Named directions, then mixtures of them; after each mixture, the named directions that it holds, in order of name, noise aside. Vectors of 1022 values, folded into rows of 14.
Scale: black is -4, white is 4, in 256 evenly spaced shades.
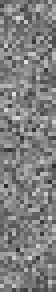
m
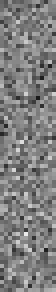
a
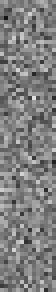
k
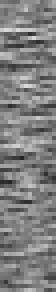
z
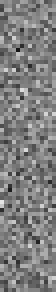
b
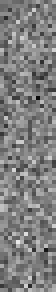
a, k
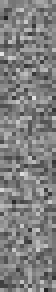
k, z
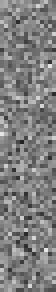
a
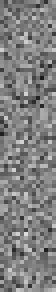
a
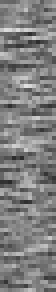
z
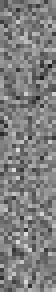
a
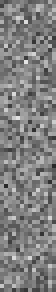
m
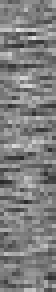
z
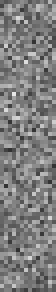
m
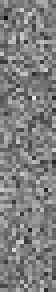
k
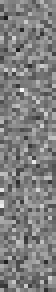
b, k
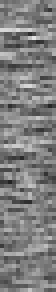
z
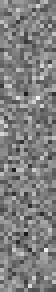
a
